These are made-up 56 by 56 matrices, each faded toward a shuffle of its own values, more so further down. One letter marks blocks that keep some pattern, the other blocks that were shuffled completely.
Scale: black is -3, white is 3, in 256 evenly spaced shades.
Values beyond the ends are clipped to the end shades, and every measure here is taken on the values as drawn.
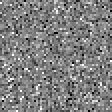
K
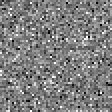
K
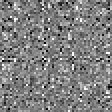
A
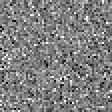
K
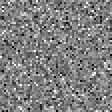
K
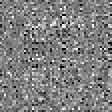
A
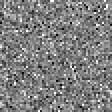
K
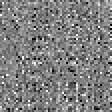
A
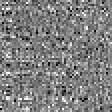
A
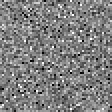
K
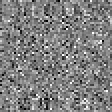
A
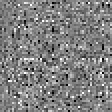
A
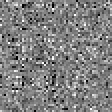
A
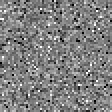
K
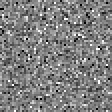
K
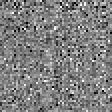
A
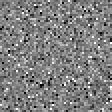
K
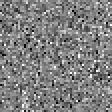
K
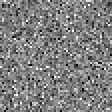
K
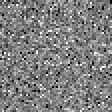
K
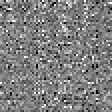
A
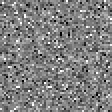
K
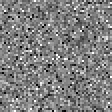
K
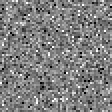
K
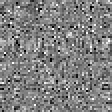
A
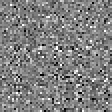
A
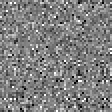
A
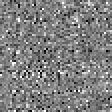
A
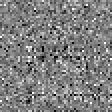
A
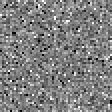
K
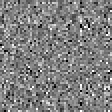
A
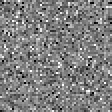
K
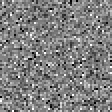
K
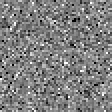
K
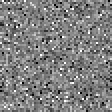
K
